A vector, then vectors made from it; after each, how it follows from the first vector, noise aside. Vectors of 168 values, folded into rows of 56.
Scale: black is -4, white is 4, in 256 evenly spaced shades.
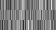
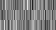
reversed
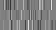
partly zeroed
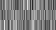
reversed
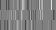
partly zeroed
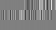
partly zeroed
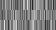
reversed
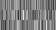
wrapped around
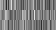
wrapped around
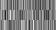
wrapped around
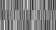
reversed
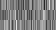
wrapped around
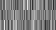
reversed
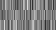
reversed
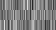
reversed
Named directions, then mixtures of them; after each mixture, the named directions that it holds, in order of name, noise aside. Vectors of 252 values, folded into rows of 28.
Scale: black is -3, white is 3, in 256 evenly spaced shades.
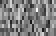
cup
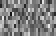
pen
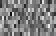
pen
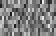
pen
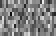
pen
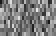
cup, pen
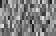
cup, pen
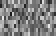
pen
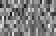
pen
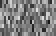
cup, pen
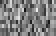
cup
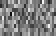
pen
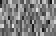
cup, pen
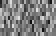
cup, pen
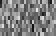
cup, pen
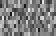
pen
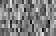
cup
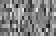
cup, pen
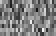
cup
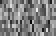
cup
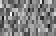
pen
